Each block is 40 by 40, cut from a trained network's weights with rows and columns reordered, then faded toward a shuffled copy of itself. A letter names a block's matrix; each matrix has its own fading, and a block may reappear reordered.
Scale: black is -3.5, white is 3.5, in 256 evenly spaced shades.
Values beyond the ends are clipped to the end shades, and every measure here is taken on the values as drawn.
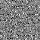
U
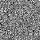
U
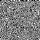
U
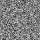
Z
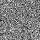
U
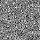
Z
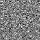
U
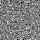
U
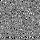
U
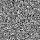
U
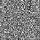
Z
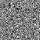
Z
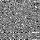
U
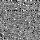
U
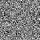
Z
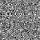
U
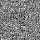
Z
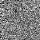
Z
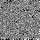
U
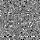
U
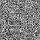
Z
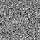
Z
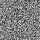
U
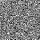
U
